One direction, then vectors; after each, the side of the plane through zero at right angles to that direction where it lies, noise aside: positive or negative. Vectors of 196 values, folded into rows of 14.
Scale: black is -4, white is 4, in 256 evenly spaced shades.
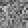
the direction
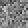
positive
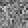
positive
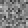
positive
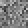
negative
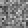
negative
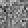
negative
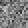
positive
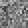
negative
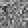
negative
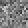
positive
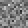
positive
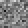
negative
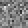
positive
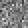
positive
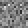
positive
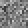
negative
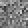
negative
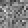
positive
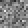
positive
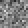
positive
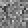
negative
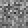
negative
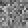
positive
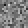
positive
